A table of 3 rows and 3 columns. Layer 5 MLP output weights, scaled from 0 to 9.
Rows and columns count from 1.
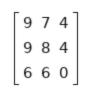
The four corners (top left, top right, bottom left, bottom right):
9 4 6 0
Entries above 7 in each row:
1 2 0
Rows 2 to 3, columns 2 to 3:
8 4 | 6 0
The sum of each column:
24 21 8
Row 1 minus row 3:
3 1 4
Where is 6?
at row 3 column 1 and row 3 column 2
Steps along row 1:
down down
